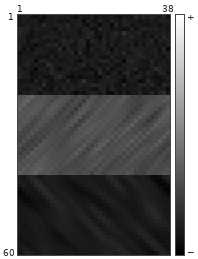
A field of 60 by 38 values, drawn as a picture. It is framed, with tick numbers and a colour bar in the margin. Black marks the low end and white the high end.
It is made of 3 by 1 panels. Panel 1,1: very low, fine-grained, faint in contrast. Panel 2,1: low, slanting up to the right, faint in contrast. Panel 3,1: very low, slanting down to the right, faint in contrast.
